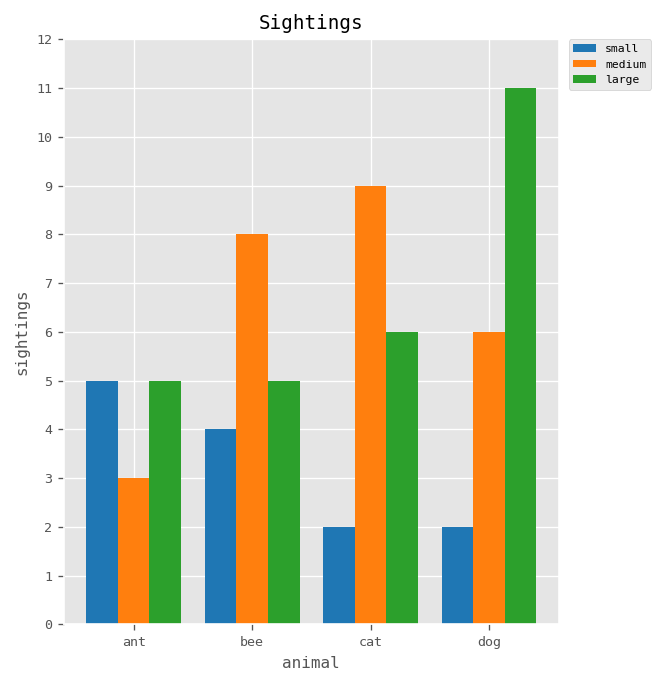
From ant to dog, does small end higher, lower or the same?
lower
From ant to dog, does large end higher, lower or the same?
higher
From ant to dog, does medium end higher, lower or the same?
higher
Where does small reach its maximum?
ant
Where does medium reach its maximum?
cat
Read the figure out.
Title: Sightings
x-axis: animal, ticks ant bee cat dog
y-axis: sightings, ticks 0 1 2 3 4 5 6 7 8 9 10 11 12
Legend: small, medium, large
Values:
small: 5 4 2 2
medium: 3 8 9 6
large: 5 5 6 11
